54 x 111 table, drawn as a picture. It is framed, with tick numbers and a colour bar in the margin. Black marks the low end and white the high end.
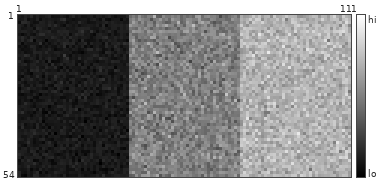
It is made of 1 by 3 panels. Panel 1,1: very low, fine-grained, faint in contrast. Panel 1,2: middling, fine-grained. Panel 1,3: high, fine-grained.
